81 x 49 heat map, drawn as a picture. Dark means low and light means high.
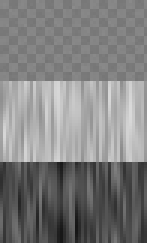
It is made of 3 by 1 panels. Panel 1,1: middling, checkered, faint in contrast. Panel 2,1: high, streaked downward. Panel 3,1: low, streaked downward.
